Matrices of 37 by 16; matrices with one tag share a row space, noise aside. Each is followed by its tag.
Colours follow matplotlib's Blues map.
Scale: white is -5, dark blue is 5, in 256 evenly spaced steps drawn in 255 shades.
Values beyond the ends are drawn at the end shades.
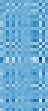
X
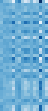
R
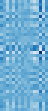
X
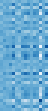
R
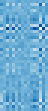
X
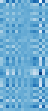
X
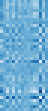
X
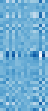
X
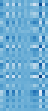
X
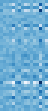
R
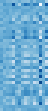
R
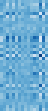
X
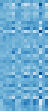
R
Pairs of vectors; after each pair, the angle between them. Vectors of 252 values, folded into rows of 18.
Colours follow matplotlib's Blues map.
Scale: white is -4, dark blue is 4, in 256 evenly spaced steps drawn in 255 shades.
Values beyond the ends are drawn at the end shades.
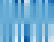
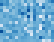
orthogonal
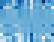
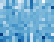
nearly opposite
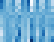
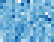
partly aligned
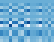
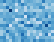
partly opposed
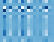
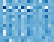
nearly opposite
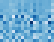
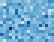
orthogonal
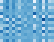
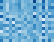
nearly opposite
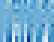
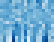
nearly opposite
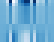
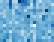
partly aligned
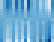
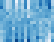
nearly opposite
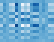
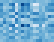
nearly opposite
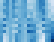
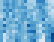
nearly parallel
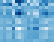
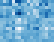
nearly parallel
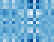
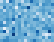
orthogonal
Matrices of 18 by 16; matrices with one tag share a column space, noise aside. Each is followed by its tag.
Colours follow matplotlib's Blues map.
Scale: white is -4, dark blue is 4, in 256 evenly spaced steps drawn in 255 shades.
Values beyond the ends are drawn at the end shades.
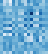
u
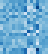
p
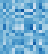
p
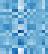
p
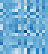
p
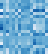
p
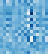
u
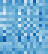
u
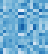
p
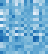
u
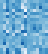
p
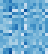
p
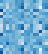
p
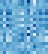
u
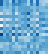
u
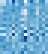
u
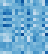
u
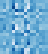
p
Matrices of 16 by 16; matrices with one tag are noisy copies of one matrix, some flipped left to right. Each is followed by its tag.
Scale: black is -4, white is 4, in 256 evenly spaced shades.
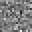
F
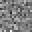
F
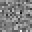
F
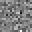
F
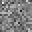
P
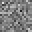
P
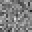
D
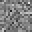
P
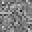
P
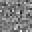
F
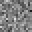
D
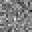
D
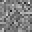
P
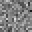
D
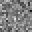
D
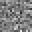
F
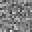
F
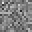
P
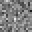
D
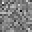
P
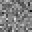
D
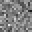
D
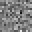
F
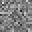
P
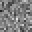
D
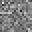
P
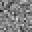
D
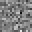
F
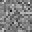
P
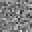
F
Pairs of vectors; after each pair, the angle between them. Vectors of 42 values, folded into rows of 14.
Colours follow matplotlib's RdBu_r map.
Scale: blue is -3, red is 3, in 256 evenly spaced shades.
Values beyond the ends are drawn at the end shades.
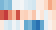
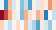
partly aligned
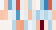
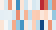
nearly opposite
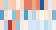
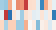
partly aligned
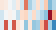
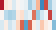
partly aligned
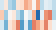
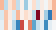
nearly opposite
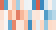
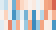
partly opposed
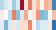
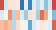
nearly opposite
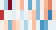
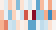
partly aligned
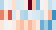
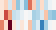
partly aligned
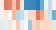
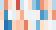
orthogonal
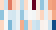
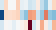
orthogonal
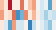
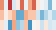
nearly parallel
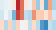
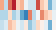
orthogonal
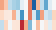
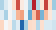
nearly opposite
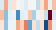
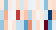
nearly opposite
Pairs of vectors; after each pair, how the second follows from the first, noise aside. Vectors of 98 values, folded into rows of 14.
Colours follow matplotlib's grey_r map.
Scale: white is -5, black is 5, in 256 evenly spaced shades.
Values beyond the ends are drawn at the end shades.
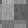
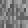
shuffled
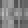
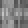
copied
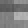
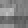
reversed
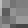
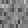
shuffled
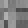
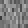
shuffled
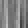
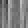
reversed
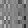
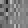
wrapped around
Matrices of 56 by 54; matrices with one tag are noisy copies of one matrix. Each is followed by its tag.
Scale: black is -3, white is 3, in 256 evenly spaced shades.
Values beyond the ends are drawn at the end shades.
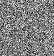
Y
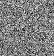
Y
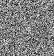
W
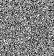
W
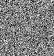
W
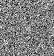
W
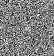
W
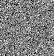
W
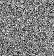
Y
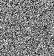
W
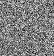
Y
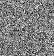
Y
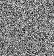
Y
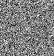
W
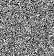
W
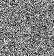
W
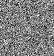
W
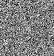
W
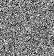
W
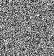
W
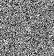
W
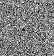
Y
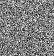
Y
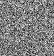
Y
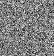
Y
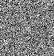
W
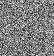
Y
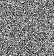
Y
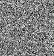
Y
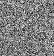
Y
